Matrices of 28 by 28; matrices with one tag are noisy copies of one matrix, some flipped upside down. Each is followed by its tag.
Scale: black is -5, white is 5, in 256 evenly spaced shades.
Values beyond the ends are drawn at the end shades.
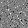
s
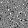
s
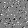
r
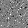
s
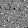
r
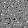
r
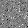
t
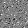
r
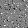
r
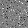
t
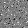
r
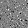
s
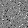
t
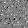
r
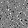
s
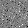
t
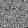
r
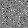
t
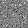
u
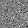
t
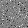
t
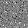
u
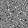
s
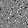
s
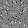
u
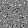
u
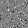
s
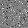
t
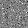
t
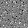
u
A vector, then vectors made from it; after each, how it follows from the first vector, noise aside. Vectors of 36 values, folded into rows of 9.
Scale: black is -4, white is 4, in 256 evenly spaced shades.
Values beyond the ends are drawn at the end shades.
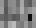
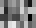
scaled up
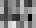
scaled up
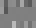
partly zeroed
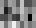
scaled up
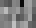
wrapped around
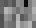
wrapped around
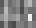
negated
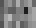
wrapped around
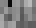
wrapped around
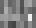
negated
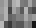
wrapped around
